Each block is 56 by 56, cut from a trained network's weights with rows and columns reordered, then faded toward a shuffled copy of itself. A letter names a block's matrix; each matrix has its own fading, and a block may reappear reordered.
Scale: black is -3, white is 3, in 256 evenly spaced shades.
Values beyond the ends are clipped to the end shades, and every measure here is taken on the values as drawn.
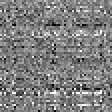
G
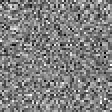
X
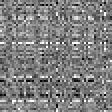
G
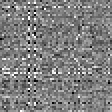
G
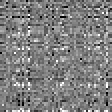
G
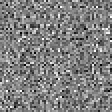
X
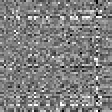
G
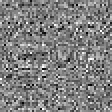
X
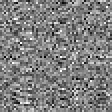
X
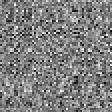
X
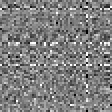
G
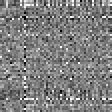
G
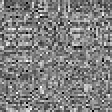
X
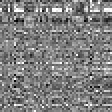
G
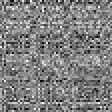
X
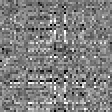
G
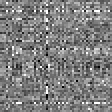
G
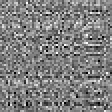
X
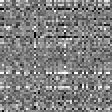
G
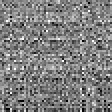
X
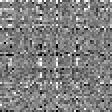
G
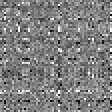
G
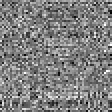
X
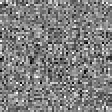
X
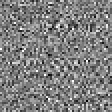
X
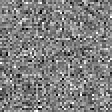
X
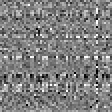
G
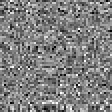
X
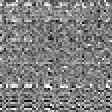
G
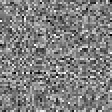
X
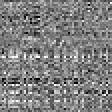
G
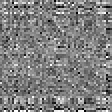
G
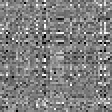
G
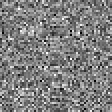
X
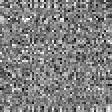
X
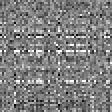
G
